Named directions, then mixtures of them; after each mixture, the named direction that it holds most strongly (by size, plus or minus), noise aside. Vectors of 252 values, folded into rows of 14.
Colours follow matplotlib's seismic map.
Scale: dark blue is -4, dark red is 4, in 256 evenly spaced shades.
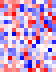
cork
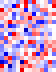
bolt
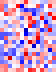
cork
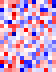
bolt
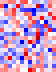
cork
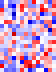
cork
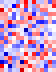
bolt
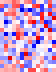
cork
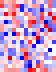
cork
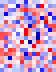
cork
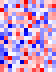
bolt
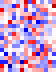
bolt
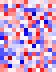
cork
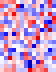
cork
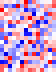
bolt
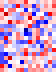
bolt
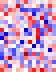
cork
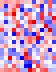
cork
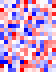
bolt
